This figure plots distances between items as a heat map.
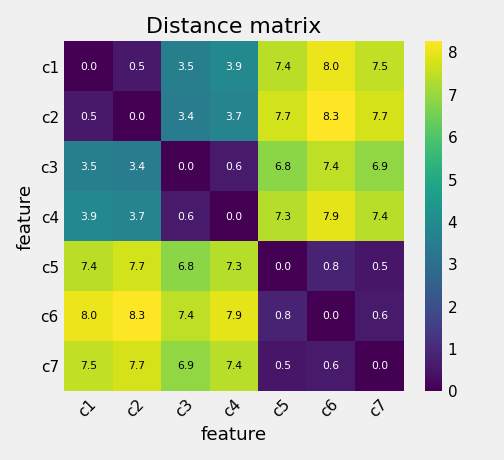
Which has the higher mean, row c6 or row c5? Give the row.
c6
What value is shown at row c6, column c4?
7.9
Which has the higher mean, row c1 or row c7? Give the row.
c1
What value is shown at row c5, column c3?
6.8
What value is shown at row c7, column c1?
7.5
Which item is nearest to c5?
c7
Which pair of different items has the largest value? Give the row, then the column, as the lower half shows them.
c6, c2
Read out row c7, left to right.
7.5 7.7 6.9 7.4 0.5 0.6 0.0
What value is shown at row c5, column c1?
7.4
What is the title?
Distance matrix
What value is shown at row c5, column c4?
7.3
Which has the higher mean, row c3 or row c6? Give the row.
c6
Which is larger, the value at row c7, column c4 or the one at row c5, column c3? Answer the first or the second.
the first
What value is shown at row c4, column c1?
3.9
